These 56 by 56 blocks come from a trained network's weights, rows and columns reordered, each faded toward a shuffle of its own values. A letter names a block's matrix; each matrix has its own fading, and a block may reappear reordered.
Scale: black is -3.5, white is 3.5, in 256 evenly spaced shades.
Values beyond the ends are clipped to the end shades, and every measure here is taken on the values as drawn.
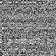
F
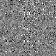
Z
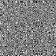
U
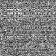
F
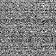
F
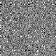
U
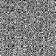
U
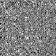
U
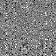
Z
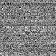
F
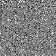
Z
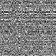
F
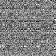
F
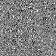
Z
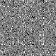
Z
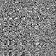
U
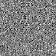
U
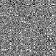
U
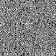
Z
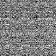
F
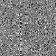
Z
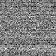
F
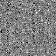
Z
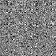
U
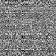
F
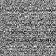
F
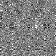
U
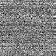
F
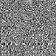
U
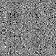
Z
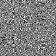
Z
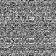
F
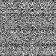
F
